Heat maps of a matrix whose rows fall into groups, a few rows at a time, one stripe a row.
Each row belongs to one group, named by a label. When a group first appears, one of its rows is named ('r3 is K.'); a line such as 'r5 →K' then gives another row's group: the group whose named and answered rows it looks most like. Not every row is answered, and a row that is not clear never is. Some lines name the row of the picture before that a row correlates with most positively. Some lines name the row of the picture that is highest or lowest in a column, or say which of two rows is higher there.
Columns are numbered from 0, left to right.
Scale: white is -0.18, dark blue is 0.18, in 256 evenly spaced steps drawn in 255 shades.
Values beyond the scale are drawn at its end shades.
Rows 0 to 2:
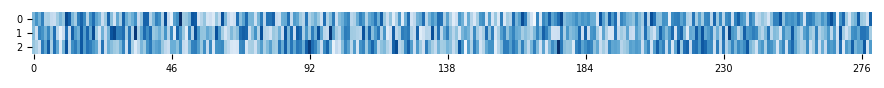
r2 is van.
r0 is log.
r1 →van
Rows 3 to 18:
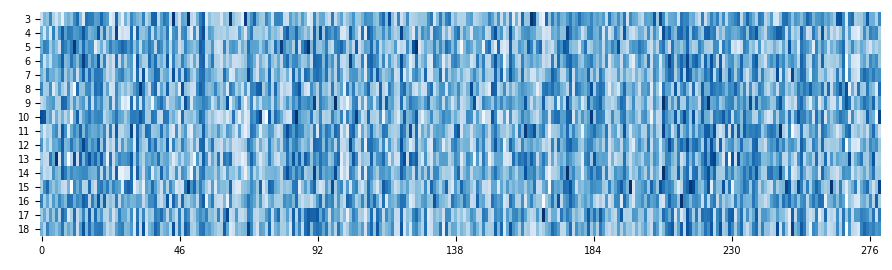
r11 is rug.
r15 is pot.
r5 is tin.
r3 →log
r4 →rug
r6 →rug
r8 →log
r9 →van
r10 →log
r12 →rug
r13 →van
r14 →rug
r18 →van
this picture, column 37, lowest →9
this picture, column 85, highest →10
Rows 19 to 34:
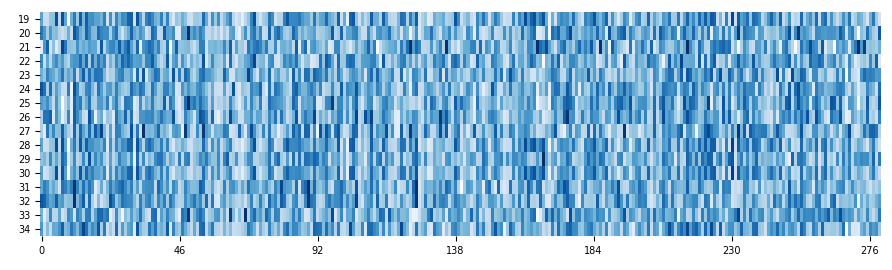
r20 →log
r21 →tin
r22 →rug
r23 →van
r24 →log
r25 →pot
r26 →pot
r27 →van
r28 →rug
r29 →van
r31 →tin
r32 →pot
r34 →rug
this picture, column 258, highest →26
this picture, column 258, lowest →33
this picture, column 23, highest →32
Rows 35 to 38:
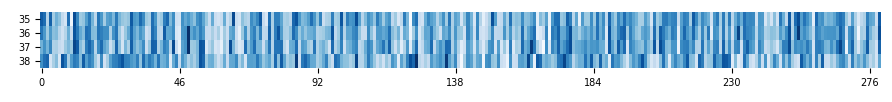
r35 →log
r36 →log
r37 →log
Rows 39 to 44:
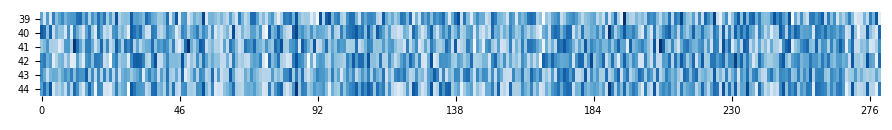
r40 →log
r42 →log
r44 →log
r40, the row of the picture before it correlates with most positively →35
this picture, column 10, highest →43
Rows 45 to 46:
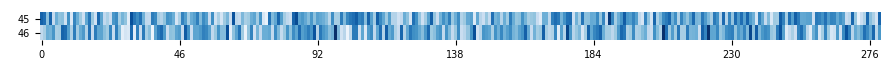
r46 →van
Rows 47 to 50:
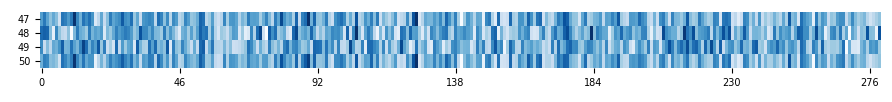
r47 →tin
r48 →pot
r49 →rug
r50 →tin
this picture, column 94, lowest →48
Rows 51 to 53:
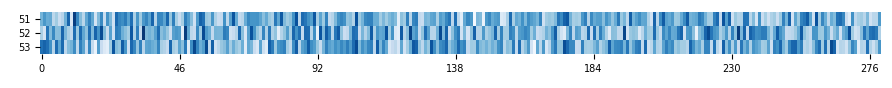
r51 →tin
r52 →van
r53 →pot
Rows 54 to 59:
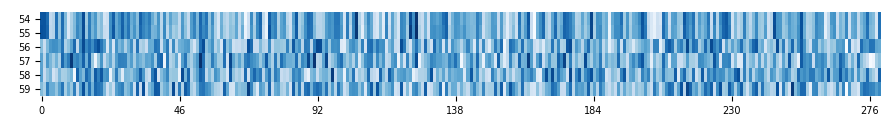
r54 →pot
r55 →pot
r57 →tin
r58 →log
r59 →van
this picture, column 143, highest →58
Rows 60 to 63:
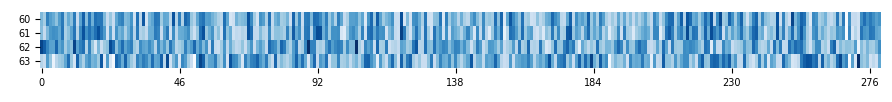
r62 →pot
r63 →tin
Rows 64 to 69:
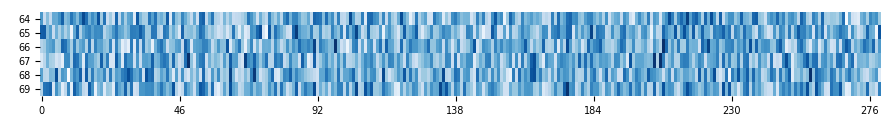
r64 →rug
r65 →log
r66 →van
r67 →tin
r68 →rug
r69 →pot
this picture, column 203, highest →68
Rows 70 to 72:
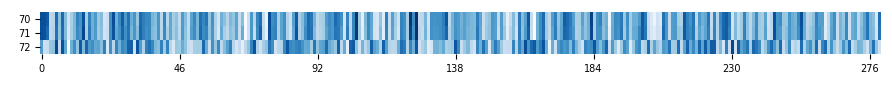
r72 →rug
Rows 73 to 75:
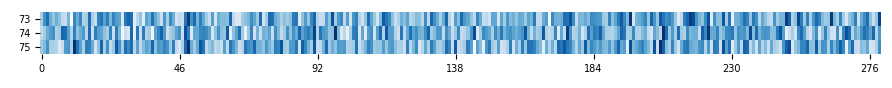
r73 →pot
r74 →van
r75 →tin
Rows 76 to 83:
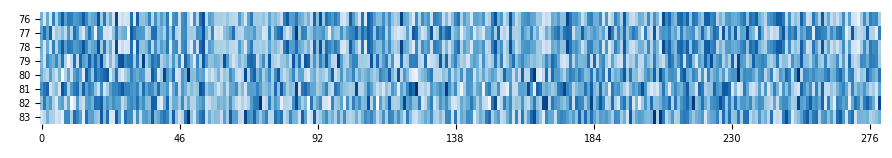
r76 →rug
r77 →log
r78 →rug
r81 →tin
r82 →log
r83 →tin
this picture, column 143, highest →82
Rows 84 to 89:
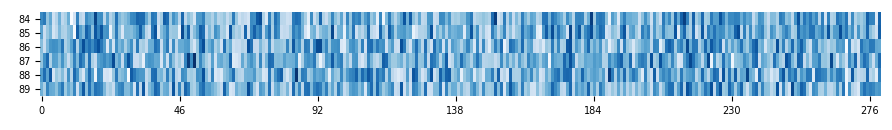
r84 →log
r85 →log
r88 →log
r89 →van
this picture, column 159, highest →87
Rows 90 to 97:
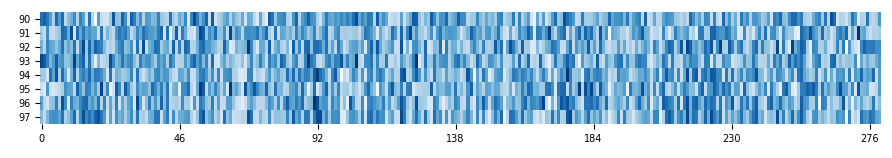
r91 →tin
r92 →van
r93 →pot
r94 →van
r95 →tin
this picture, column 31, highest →90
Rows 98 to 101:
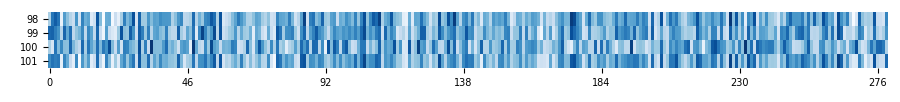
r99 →pot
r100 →van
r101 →pot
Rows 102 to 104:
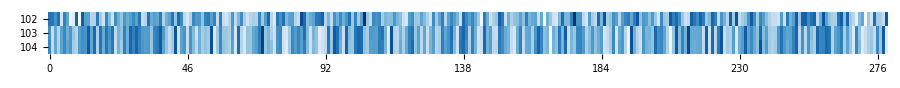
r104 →rug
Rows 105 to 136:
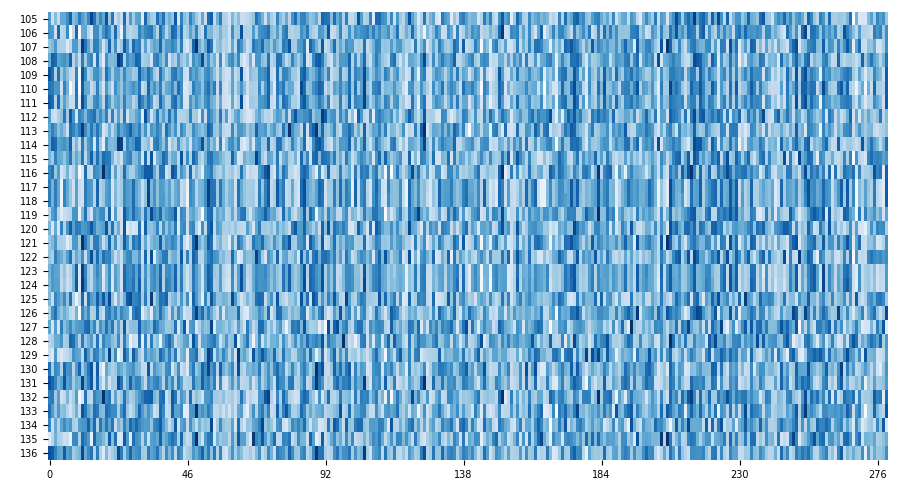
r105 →rug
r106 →log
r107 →tin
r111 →log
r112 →rug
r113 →tin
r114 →pot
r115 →van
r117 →pot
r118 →pot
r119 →tin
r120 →rug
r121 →tin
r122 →van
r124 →tin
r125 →van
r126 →pot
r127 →rug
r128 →van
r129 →tin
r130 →pot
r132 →log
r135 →tin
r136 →pot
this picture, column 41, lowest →130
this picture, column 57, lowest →128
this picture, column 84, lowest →113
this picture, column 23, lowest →129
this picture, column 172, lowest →128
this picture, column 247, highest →119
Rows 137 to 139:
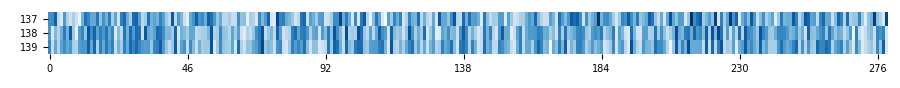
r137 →pot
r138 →rug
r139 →rug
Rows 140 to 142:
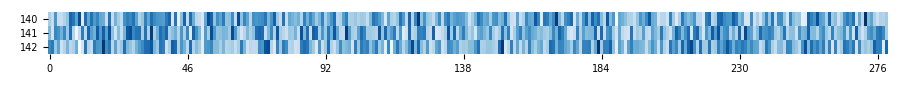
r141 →van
